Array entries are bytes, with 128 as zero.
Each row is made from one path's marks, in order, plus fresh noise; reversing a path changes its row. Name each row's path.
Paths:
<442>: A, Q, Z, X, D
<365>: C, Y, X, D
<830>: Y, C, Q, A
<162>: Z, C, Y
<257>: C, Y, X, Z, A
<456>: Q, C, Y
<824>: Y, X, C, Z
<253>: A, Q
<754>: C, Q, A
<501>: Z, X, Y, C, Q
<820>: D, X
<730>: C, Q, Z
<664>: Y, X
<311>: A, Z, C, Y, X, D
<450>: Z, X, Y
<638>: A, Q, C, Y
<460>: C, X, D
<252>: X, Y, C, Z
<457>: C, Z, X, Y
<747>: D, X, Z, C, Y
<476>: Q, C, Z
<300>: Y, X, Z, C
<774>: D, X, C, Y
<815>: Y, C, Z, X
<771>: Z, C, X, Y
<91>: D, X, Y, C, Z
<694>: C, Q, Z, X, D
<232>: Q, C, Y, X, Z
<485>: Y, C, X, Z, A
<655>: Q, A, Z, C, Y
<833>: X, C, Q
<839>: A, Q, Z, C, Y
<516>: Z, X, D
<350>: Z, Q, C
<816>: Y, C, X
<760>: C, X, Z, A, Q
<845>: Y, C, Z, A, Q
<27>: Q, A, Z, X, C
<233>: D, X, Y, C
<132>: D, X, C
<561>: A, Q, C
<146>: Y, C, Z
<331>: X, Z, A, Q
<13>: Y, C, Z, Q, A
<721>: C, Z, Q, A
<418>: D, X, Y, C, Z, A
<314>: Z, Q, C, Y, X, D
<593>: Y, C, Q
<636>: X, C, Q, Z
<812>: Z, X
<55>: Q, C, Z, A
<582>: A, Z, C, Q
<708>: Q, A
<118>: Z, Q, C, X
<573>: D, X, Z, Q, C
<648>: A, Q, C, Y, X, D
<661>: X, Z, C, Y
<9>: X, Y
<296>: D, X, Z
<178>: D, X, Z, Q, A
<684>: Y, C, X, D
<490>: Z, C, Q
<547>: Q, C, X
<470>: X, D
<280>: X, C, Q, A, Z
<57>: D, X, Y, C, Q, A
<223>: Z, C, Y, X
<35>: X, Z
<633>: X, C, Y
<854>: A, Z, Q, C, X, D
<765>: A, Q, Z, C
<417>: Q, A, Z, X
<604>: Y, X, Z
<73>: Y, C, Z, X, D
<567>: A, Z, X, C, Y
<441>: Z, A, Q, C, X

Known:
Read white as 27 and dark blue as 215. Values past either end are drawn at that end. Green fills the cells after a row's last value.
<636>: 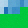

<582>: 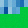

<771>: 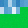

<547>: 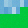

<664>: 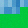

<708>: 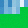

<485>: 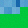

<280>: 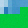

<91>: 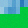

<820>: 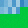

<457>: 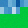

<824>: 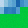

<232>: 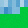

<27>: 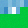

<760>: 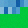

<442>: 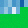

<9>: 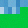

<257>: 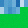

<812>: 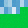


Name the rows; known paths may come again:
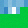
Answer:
<27>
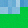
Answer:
<57>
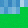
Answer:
<721>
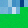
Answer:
<854>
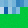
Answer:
<501>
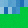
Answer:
<331>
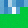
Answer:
<839>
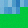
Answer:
<664>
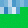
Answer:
<118>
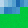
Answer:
<824>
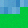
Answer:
<13>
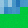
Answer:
<816>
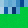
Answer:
<833>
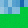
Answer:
<648>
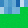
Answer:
<257>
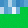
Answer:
<771>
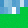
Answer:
<417>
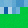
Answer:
<490>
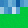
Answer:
<457>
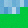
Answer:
<547>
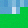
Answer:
<456>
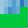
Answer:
<91>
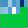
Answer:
<747>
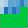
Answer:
<636>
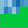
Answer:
<815>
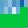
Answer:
<442>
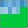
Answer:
<418>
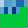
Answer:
<593>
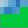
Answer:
<604>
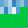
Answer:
<441>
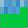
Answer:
<830>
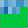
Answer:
<253>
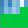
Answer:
<708>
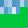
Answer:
<812>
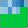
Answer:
<311>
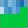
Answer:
<633>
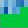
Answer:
<582>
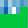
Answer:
<765>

